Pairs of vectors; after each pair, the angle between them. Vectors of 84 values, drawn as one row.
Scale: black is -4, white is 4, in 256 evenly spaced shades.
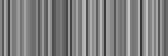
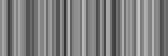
partly aligned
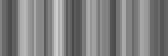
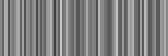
orthogonal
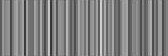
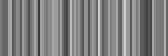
orthogonal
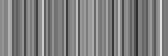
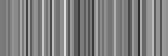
orthogonal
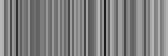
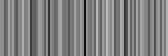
partly aligned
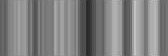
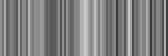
partly opposed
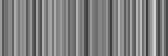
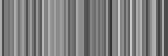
nearly parallel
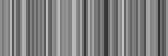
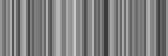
nearly parallel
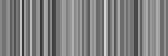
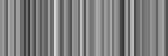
orthogonal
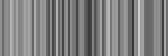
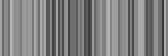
nearly parallel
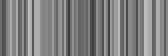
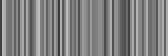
orthogonal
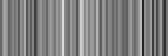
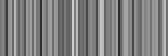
partly opposed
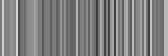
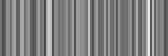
partly opposed
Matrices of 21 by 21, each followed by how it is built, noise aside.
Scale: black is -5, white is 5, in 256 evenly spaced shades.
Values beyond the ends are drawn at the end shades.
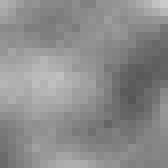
smooth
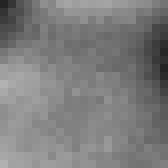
smooth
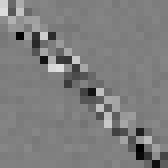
banded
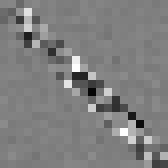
banded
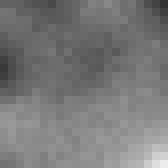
smooth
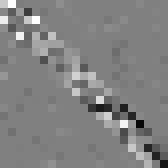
banded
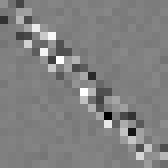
banded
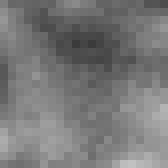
smooth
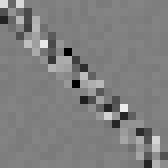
banded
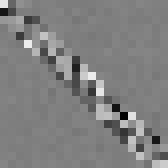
banded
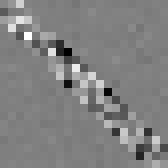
banded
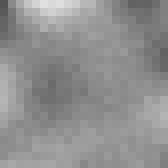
smooth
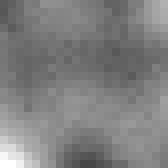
smooth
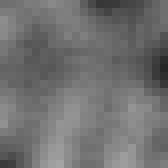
smooth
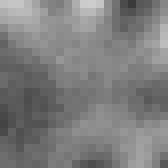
smooth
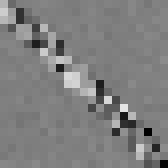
banded
